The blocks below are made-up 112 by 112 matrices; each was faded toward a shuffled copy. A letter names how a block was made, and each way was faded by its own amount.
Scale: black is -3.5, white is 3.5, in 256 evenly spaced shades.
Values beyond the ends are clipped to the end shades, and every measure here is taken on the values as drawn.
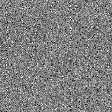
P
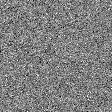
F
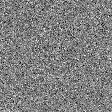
F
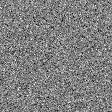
F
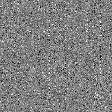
P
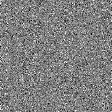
P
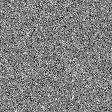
F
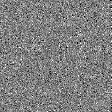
P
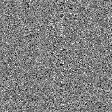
P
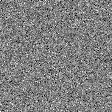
F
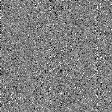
P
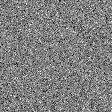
F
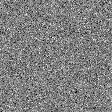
F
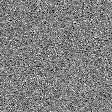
F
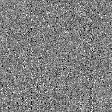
P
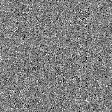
P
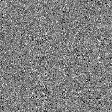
P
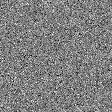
F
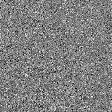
P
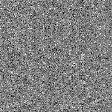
P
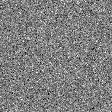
F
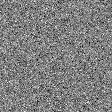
F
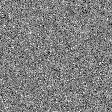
F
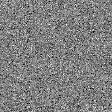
P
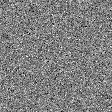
F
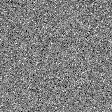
F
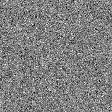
F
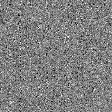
P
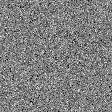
F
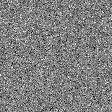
F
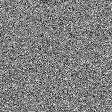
F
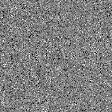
P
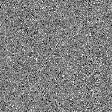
P
